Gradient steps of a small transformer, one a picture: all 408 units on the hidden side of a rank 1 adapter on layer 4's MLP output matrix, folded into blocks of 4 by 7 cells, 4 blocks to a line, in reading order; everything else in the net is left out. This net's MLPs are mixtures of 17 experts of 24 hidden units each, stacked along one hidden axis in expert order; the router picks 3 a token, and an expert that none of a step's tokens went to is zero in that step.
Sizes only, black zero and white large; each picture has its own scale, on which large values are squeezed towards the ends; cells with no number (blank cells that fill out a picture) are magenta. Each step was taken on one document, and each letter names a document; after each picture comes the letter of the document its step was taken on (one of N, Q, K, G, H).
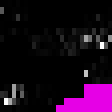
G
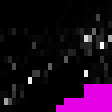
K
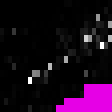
K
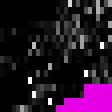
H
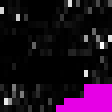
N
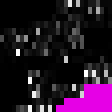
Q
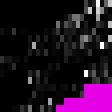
H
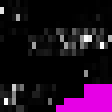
G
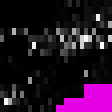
G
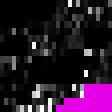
Q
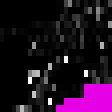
H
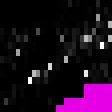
K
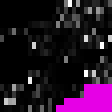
N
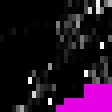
H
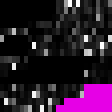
N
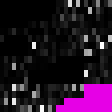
N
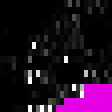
Q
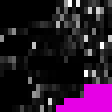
Q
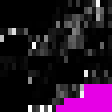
Q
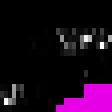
G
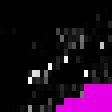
H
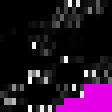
Q
